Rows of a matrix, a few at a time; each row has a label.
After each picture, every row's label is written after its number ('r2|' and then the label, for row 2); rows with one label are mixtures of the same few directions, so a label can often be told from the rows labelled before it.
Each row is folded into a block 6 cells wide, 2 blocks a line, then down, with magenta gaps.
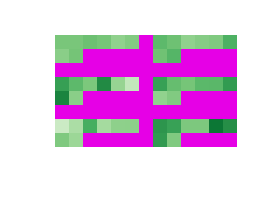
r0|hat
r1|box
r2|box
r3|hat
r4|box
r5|hat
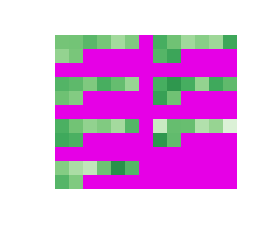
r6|hat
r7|box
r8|box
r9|hat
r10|box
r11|hat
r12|hat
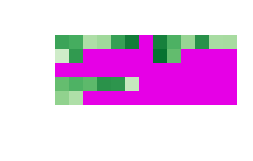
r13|box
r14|box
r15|box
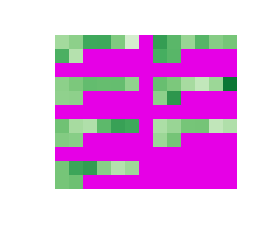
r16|box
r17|box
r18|box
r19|box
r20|hat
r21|hat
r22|hat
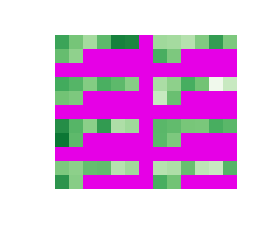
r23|hat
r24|hat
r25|box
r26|hat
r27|box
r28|hat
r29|box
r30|box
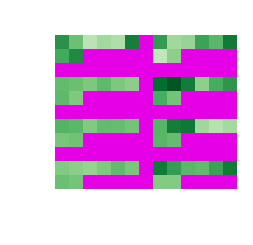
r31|box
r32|hat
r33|box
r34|hat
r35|box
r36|hat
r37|hat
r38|hat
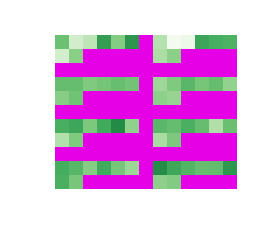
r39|hat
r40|hat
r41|box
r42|box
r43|box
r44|hat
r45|box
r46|hat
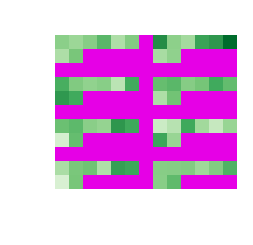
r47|hat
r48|hat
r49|box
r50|box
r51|box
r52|box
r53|box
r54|box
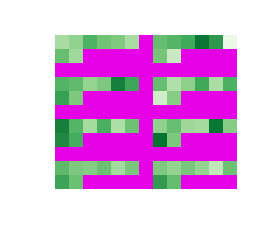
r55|box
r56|box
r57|hat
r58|hat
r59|box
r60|hat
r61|box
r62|box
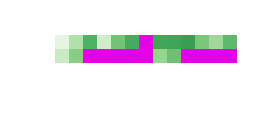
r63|box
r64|hat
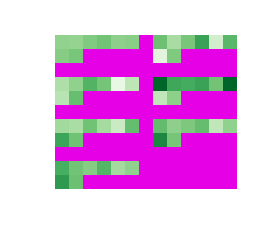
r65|hat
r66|hat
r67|hat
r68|hat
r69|box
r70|box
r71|box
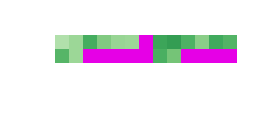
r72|box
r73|hat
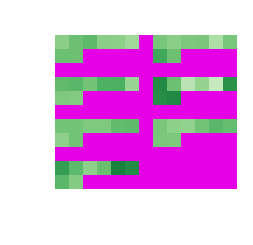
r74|hat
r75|box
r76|box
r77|box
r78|box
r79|hat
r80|hat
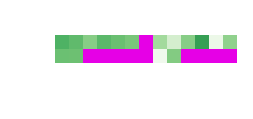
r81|box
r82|hat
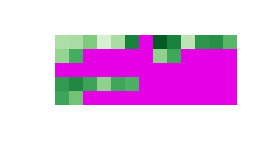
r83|box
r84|box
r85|hat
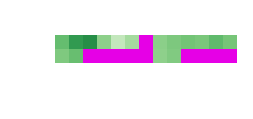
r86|hat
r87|box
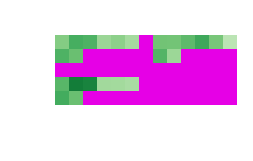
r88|hat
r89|box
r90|hat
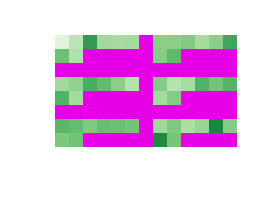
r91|box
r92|box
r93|box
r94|hat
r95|box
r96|hat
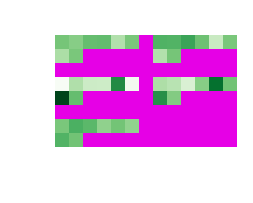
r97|hat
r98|hat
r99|hat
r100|hat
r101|hat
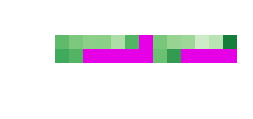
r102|box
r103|box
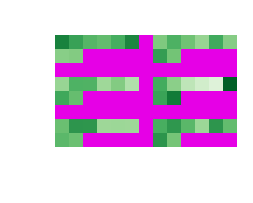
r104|hat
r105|hat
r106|hat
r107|box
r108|hat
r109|hat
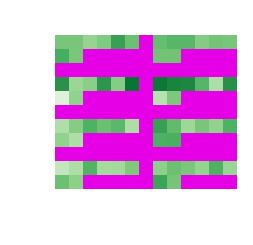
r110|hat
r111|hat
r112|hat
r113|hat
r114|box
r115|box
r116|box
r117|hat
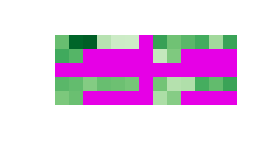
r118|hat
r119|hat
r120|box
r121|hat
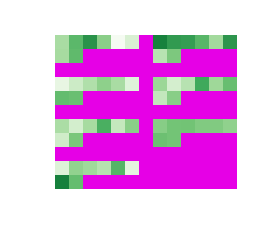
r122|hat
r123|hat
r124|hat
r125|hat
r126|hat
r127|hat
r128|hat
